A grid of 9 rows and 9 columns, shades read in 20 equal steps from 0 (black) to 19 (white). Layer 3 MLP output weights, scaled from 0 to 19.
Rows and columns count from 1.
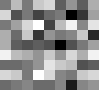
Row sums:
101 69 120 88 66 129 95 125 76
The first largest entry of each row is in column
5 1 4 3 1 1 5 4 9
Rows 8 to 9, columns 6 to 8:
10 9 15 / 10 2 10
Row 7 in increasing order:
6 7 8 8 9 11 14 15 17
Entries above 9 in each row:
5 2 7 5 2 9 4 7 4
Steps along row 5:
down down up down down up up up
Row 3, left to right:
9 12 16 19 5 14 18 10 17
